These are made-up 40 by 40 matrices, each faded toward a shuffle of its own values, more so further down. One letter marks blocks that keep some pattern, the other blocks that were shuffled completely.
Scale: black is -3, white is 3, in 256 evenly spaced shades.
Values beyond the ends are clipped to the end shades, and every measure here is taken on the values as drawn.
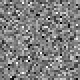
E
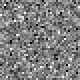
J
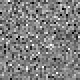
E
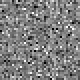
J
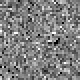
J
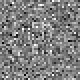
E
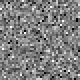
J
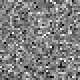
E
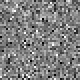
E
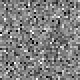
J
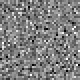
J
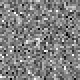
E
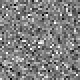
J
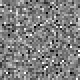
E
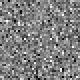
J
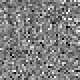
E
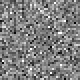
J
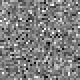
J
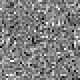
E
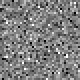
J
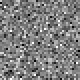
E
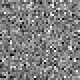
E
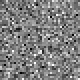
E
